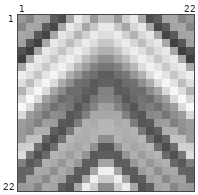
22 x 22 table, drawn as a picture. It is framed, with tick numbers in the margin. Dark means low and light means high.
The left and right halves mirror each other. No row or column stands out. Overall the values sit about 60% of the way up the scale. The centre is the smoothest part.
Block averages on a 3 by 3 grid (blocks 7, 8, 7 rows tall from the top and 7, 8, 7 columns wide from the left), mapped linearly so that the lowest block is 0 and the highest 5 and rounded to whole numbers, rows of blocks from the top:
3 5 3 / 3 0 3 / 1 2 1
